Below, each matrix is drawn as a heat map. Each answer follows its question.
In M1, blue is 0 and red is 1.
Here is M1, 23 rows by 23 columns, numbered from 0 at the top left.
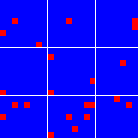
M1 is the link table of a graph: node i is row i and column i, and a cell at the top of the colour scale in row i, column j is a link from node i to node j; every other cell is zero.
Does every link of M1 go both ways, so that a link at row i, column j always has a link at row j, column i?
no
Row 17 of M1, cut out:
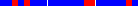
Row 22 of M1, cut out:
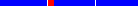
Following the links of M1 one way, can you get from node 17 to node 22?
yes
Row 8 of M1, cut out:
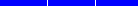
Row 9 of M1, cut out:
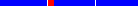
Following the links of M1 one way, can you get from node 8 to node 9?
no
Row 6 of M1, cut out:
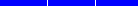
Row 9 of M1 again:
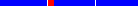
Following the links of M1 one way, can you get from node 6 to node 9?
no
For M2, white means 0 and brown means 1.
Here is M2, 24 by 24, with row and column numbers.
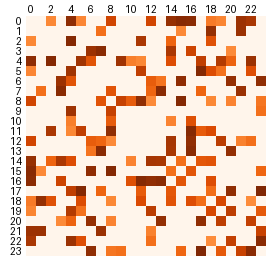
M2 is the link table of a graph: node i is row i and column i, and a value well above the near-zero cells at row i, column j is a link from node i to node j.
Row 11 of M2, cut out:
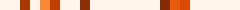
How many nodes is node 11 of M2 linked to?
7
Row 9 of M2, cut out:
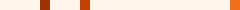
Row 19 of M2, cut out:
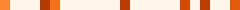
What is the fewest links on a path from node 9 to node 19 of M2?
2
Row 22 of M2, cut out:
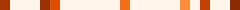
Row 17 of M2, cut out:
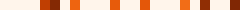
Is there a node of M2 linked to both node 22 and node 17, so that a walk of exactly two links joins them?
yes
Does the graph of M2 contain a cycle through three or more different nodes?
yes
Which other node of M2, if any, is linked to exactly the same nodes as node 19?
node 22
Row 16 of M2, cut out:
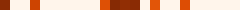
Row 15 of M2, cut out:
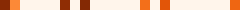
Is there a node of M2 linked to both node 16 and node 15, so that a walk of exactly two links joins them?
yes
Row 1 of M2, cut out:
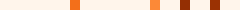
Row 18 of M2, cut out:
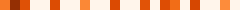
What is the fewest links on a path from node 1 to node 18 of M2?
1
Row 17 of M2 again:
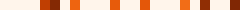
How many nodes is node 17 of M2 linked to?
8
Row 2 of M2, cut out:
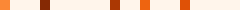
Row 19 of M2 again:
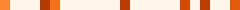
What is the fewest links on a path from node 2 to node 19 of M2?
2
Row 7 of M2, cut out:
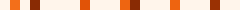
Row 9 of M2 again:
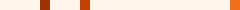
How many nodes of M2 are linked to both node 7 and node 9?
1
